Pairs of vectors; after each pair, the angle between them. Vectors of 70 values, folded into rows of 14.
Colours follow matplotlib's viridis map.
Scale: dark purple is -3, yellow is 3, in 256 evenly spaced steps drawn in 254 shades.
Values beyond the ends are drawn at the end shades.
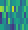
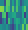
nearly parallel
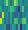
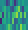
nearly opposite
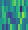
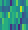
partly opposed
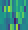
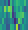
nearly parallel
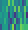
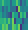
orthogonal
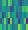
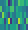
nearly opposite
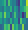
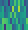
partly opposed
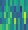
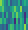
nearly opposite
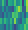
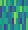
partly aligned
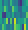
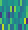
orthogonal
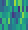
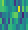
nearly opposite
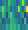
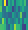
orthogonal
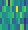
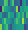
partly aligned
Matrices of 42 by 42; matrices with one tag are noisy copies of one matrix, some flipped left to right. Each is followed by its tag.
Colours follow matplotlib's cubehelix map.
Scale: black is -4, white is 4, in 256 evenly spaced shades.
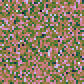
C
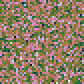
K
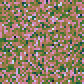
K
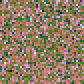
C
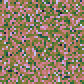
C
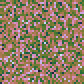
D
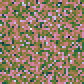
K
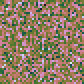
D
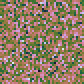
D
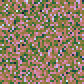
C
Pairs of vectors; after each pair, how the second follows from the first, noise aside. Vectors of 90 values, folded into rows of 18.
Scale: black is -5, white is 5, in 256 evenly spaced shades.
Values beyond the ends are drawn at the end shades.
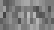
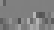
partly zeroed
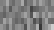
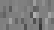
partly zeroed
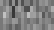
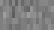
shrunk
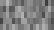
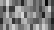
scaled up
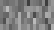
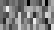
scaled up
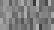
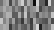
scaled up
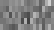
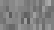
shrunk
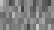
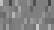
partly zeroed
